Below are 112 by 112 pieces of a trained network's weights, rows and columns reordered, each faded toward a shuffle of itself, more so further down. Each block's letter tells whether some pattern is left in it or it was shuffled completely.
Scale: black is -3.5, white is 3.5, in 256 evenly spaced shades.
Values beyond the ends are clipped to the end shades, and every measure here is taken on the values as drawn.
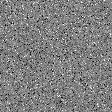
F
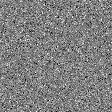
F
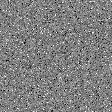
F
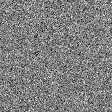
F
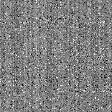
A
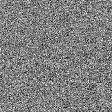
A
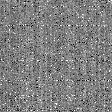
A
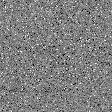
F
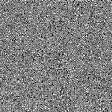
A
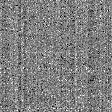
A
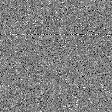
A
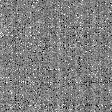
A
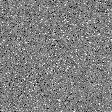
F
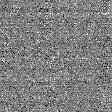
A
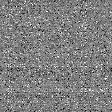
A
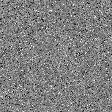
F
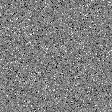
F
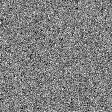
F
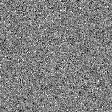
A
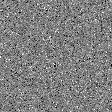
F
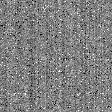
A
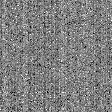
A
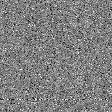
A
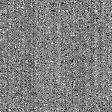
A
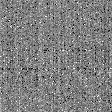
A
